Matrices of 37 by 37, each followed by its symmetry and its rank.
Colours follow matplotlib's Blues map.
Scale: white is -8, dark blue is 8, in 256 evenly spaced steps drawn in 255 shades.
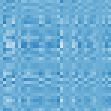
neither, rank two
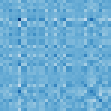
symmetric, rank three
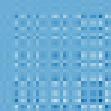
symmetric, rank one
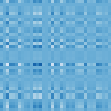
neither, rank one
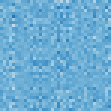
neither, rank five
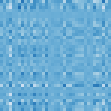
neither, rank two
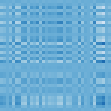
neither, rank one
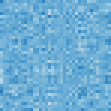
neither, rank five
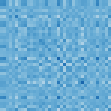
symmetric, rank three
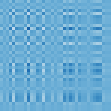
symmetric, rank one
